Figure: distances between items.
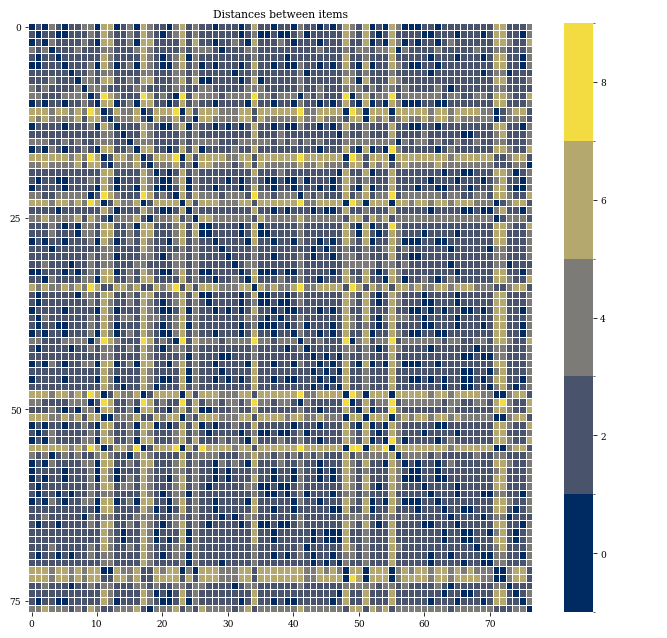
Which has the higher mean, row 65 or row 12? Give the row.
12
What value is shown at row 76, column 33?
6
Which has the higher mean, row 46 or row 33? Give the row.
33
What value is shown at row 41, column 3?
2
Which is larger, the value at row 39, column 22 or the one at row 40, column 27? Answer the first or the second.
the first
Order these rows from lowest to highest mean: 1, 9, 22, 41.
1, 22, 9, 41
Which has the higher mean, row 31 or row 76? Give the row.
76
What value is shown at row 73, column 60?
2
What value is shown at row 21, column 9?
2
